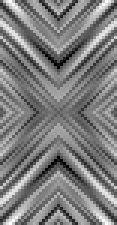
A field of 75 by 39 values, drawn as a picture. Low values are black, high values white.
Histogram: bell-shaped. Average level on the scale: 50%. Mirror symmetry: left to right and top to bottom. Slope: none. Calmest part: centre.
